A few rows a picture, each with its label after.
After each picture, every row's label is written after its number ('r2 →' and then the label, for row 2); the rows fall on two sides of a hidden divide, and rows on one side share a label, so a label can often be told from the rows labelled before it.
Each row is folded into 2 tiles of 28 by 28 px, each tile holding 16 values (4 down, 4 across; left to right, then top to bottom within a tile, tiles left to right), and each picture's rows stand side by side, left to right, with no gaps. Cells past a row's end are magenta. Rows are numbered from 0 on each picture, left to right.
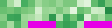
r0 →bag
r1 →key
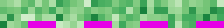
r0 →bag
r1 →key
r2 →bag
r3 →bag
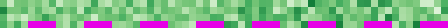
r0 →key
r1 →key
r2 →key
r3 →key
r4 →bag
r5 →bag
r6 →bag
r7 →key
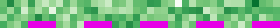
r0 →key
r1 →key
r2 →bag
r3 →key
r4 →bag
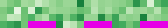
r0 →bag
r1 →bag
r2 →bag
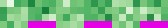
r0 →bag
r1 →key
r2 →bag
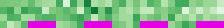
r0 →key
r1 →bag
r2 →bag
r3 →key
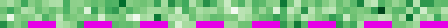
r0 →bag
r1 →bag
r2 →key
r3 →key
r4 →key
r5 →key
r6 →bag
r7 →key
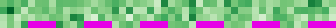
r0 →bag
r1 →bag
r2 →key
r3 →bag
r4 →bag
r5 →key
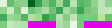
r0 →key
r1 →key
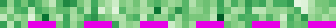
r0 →key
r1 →key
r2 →bag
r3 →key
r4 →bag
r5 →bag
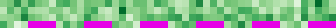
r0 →bag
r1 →key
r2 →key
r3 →bag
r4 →key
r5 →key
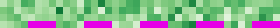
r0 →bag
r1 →key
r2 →key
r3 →bag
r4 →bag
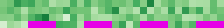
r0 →key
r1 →bag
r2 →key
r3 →key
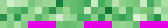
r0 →bag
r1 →bag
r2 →key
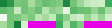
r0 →key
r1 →key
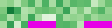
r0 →bag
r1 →bag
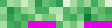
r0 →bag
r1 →bag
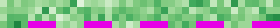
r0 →bag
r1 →key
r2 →bag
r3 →bag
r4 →key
